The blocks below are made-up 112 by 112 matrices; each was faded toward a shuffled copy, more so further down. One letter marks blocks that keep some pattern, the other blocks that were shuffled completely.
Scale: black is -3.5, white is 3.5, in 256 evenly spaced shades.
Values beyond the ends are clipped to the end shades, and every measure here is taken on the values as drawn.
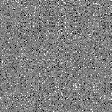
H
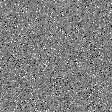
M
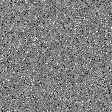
M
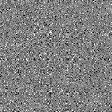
H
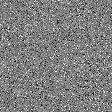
M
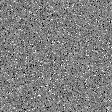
M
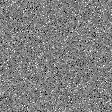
M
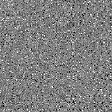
H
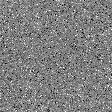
M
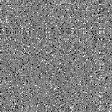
H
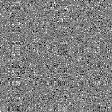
H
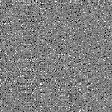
H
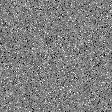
M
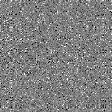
H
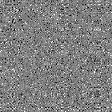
H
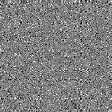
H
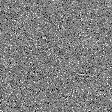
M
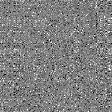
H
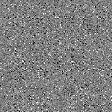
H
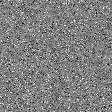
M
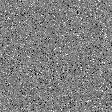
M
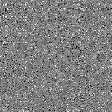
H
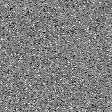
M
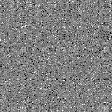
H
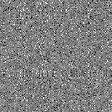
H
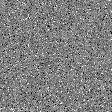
M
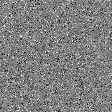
M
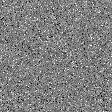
M
